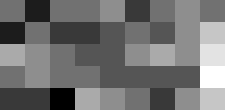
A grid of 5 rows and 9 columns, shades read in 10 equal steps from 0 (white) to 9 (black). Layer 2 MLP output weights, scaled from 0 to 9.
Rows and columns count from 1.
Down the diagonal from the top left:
5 5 5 5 4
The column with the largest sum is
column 3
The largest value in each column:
8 8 9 7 6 7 7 6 5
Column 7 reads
5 6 3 6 7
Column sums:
28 28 31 26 26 27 27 22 10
